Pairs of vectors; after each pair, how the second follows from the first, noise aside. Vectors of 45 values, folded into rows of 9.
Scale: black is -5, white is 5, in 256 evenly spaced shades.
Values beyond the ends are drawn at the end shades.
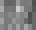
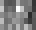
scaled up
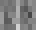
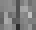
negated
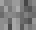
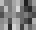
scaled up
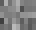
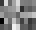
scaled up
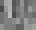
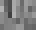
negated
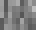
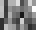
scaled up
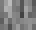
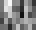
scaled up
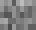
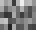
scaled up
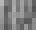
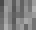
negated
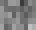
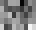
scaled up
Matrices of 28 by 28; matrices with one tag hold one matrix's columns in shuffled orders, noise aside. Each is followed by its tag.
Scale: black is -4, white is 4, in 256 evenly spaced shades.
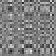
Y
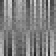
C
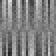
C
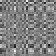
Y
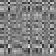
Y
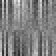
C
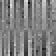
C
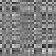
Y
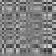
Y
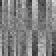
C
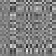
Y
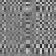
Y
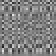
Y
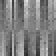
C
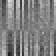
C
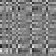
Y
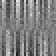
C
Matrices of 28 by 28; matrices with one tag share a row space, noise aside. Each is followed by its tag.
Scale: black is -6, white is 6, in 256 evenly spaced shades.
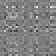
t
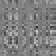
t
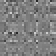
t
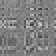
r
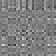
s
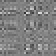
r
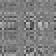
r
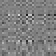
s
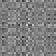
s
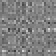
s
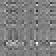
t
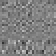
s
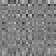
s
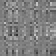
t
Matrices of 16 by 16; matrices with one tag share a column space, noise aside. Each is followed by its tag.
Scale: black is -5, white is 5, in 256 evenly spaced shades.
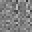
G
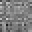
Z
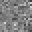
Z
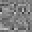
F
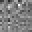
G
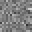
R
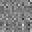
Z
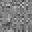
Z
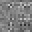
Z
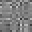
Z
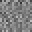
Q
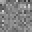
G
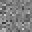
R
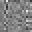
G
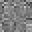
Z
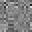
Z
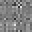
Z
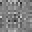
Q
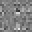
F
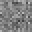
Q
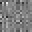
Q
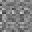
R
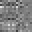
Z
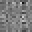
Q
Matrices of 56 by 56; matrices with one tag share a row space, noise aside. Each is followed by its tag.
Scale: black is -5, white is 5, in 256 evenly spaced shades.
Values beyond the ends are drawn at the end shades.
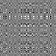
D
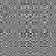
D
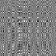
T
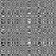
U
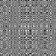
D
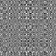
D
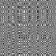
T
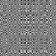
D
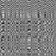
U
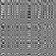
U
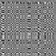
U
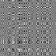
T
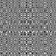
D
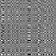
U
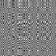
T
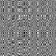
T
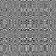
D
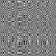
T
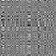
U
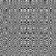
D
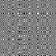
T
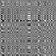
U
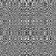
D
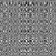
D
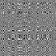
T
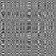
U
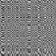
U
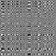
U
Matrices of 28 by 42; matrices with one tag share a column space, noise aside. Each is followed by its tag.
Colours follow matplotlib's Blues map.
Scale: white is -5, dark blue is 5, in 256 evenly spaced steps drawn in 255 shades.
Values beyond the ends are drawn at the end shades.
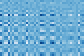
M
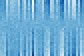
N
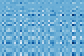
M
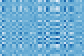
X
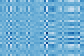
X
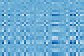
M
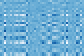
M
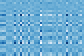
M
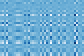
M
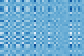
X
